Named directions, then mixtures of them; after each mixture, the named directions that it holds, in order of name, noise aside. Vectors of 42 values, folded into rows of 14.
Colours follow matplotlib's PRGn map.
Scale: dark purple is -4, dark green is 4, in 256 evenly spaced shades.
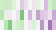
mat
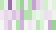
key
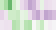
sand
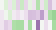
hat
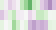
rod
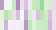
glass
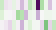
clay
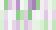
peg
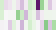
clay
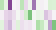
key, peg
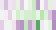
hat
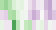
rod, sand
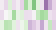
hat, key, rod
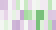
clay, hat, mat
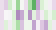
peg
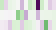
clay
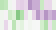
clay, peg, sand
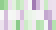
key, sand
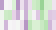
glass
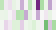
clay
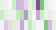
clay, glass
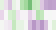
rod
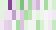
key
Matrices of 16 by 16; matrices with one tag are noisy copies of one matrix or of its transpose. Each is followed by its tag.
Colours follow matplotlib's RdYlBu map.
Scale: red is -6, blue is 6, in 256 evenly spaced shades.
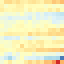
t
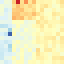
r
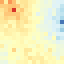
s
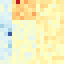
r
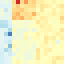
r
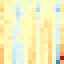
t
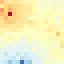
s
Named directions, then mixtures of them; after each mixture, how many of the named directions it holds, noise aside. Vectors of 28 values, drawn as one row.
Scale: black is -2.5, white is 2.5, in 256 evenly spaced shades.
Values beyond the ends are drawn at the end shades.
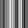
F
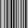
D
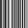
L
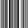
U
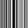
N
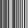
two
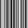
one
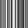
one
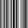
three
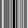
three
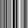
three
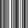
three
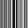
one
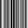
two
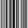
three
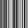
three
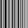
three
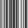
three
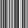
three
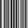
two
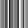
one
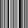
one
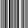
one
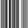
two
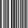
two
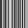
one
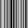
one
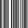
three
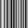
one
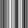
one
